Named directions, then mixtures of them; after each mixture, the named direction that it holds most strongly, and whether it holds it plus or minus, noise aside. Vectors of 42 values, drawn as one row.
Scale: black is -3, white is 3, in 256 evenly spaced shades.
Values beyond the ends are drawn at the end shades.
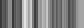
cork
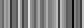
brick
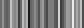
brick, minus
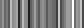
brick, minus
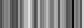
brick, plus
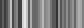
cork, plus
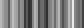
cork, minus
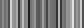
brick, minus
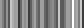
brick, minus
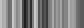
cork, minus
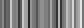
brick, minus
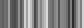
cork, plus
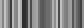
cork, minus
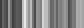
cork, plus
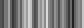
cork, plus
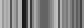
cork, minus
